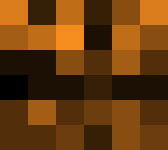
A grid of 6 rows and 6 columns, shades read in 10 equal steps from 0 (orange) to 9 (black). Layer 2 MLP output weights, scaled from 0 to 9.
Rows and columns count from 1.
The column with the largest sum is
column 4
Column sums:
33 34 25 40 25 30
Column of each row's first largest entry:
2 4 1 1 1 4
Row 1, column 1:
1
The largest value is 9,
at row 4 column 1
